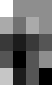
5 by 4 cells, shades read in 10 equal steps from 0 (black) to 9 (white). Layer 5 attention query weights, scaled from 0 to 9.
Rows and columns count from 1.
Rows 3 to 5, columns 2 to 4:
1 2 3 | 0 3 5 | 1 3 0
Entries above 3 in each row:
4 4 0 1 1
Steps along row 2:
down up down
